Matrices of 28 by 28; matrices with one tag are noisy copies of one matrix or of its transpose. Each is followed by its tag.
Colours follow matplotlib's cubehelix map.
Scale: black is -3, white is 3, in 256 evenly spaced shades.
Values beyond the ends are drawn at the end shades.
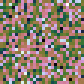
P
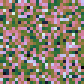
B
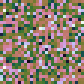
P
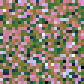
B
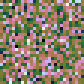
P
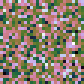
B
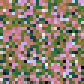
B
